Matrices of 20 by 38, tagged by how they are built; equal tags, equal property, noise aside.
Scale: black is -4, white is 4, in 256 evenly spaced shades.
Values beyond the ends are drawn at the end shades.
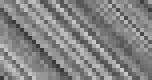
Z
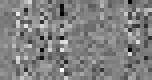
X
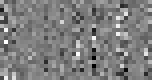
X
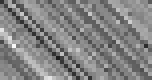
Z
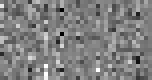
X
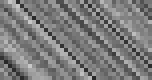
Z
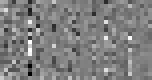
X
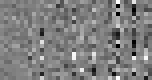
X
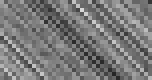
Z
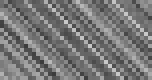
Z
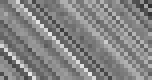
Z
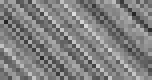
Z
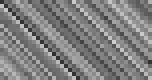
Z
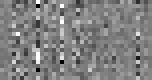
X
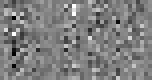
X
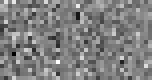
X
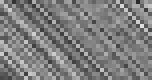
Z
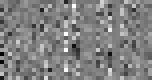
X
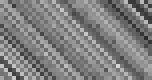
Z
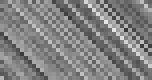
Z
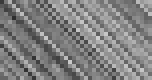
Z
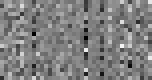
X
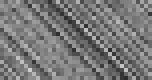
Z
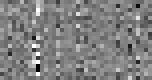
X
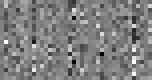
X
